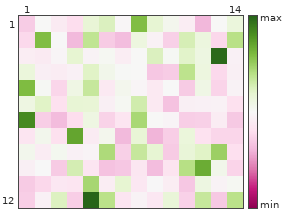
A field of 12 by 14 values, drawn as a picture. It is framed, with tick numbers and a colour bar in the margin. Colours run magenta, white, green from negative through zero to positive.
Slope: none. Histogram: skewed, a long tail of high values. Odd rows or columns: none.
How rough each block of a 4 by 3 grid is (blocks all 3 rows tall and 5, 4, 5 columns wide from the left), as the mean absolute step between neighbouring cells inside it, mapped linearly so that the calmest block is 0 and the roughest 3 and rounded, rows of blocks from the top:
223 | 101 | 331 | 213
